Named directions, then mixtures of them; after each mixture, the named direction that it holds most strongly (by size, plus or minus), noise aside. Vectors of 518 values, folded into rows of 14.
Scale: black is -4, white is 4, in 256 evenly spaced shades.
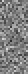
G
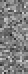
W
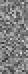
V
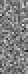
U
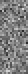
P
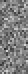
P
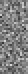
U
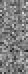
U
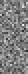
U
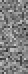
W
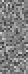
G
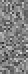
V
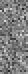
P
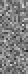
U
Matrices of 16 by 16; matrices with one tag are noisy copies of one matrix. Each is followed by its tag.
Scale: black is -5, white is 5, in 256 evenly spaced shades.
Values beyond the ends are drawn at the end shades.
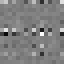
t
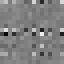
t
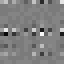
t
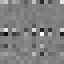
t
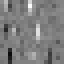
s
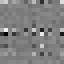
t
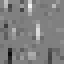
s
